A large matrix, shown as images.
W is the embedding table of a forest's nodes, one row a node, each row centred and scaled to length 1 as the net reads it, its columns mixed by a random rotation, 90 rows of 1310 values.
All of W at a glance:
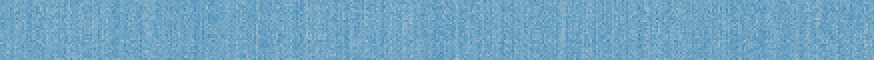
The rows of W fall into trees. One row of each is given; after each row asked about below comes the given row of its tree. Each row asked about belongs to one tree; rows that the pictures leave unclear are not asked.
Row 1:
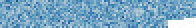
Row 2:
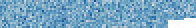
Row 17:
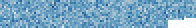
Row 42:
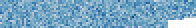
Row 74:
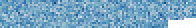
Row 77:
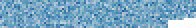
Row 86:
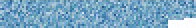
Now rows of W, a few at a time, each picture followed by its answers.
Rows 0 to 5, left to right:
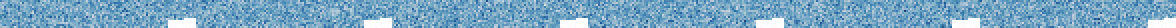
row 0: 77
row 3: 1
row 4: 17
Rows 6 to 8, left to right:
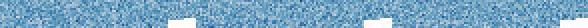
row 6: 2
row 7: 1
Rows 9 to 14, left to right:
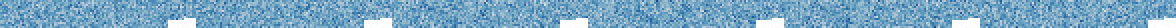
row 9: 74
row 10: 86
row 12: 2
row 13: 2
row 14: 17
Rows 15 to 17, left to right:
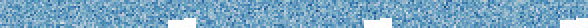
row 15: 77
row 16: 17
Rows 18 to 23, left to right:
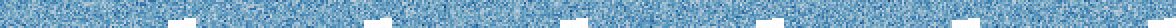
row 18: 74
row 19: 42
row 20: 17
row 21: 2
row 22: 1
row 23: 1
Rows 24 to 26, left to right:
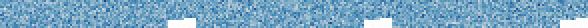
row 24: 1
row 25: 74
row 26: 77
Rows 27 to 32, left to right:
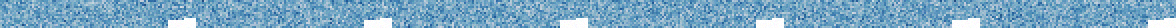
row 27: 74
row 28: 74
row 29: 1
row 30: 77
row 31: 2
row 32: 2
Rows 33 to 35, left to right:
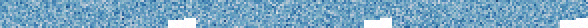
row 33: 74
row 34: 42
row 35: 1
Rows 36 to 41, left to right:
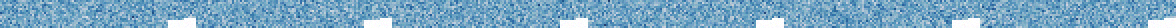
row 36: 42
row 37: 1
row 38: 77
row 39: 86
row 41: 42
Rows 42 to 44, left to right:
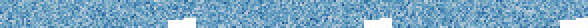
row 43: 77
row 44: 1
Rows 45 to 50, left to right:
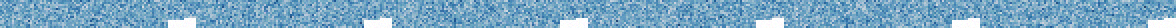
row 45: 42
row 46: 17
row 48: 42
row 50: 77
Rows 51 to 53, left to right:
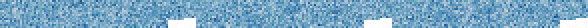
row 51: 17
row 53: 2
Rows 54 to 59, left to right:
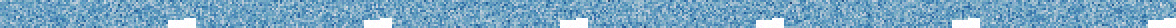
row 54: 2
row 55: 1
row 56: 17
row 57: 86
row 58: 17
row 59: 2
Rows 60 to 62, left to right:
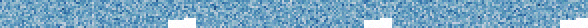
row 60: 77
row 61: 77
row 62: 77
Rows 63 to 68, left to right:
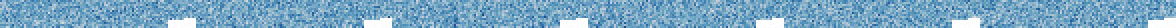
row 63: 77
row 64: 17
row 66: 17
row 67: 42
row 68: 42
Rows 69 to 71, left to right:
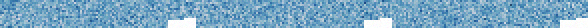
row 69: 42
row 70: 77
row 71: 2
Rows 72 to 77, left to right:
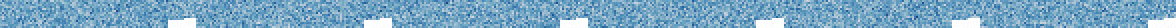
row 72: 2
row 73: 77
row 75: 1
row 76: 42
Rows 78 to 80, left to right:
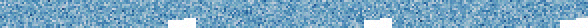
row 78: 77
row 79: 2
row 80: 42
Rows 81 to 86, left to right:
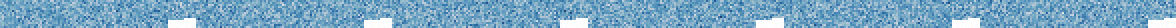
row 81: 2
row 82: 86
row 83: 17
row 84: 42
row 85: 74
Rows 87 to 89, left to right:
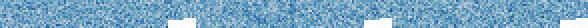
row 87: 77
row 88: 2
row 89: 2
